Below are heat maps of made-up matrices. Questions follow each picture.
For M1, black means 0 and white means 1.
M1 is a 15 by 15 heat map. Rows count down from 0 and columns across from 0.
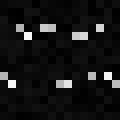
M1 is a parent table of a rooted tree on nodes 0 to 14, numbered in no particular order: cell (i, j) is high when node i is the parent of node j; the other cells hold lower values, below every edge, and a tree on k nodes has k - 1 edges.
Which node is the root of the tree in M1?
4
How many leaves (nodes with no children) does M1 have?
11
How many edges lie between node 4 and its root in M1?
0
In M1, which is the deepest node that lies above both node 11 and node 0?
9
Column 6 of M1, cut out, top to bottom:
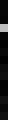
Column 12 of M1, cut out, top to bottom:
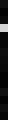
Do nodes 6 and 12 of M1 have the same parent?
yes
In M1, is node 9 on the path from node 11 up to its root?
yes
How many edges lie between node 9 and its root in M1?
1
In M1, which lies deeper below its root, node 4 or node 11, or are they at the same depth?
node 11
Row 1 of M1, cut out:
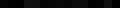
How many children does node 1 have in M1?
0
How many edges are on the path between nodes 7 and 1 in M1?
2
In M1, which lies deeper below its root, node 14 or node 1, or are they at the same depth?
the same depth
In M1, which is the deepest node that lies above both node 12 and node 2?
3
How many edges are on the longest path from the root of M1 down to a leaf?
2
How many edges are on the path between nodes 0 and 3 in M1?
3
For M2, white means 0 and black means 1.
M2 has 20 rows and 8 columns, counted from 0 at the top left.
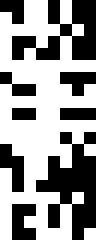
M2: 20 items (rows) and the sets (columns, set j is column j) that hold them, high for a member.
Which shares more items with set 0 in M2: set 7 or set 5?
set 7
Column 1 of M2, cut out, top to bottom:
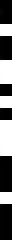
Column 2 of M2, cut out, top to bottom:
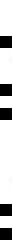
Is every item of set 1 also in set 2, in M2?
no
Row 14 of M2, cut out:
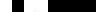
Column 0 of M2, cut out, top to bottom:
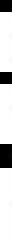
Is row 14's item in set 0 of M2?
no
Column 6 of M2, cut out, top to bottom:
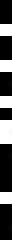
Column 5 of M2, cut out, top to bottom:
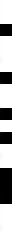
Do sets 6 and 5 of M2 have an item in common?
yes
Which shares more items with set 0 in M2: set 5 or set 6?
set 6
